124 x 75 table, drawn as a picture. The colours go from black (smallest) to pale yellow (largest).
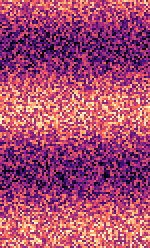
Seam: none. Stripes: horizontal, repeating 2 times. Odd rows or columns: none.
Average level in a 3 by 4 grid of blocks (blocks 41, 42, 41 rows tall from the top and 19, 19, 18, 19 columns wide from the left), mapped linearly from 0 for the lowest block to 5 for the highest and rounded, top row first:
0 0 0 0
5 5 5 5
3 3 4 3
